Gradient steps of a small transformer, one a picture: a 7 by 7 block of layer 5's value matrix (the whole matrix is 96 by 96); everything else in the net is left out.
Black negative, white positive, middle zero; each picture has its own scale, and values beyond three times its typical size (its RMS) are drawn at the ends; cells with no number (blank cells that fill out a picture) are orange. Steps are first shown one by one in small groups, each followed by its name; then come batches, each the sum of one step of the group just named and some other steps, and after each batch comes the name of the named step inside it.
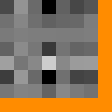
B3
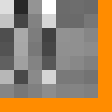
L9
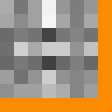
L9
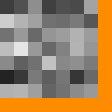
B3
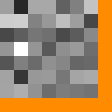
L9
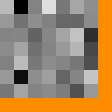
L9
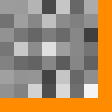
B3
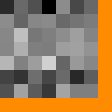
B3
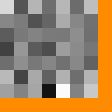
L9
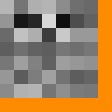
L9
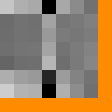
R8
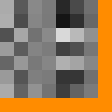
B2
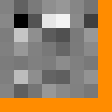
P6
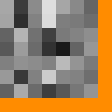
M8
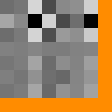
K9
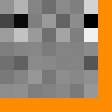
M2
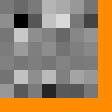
P6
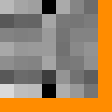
R8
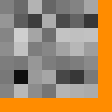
K9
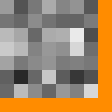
M8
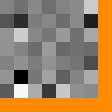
M2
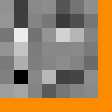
B2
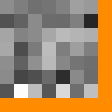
M2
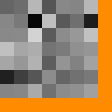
K9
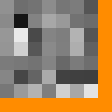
P6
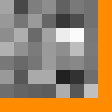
B2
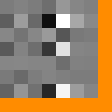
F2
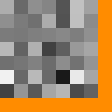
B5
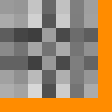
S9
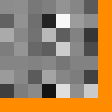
F2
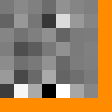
F2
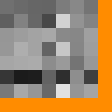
F2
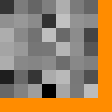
F2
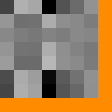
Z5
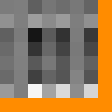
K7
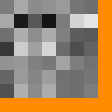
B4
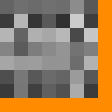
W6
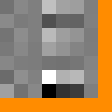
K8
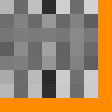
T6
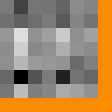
W6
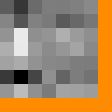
K8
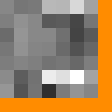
K8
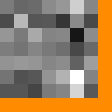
W6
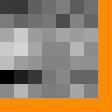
W6
